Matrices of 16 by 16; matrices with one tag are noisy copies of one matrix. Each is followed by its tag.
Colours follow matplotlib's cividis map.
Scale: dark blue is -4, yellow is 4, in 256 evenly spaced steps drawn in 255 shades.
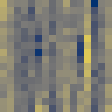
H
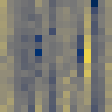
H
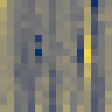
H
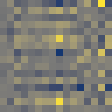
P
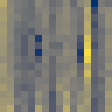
H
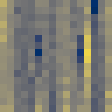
H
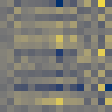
P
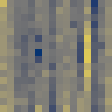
H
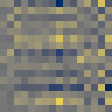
P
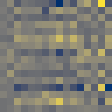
P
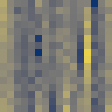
H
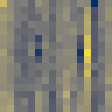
H
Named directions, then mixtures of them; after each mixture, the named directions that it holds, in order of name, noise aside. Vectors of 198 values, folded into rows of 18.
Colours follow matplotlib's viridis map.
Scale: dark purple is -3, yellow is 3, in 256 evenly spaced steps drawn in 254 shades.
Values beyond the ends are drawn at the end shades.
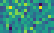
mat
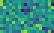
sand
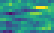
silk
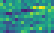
sand, silk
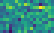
mat, silk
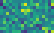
sand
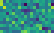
sand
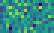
mat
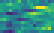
silk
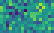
mat, silk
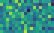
mat, sand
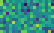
sand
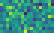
mat, sand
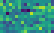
sand, silk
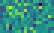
mat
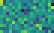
sand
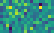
mat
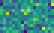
mat, sand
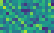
sand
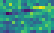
sand, silk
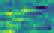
silk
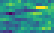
silk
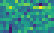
mat, silk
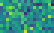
mat, sand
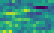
silk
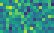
mat, sand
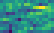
mat, silk
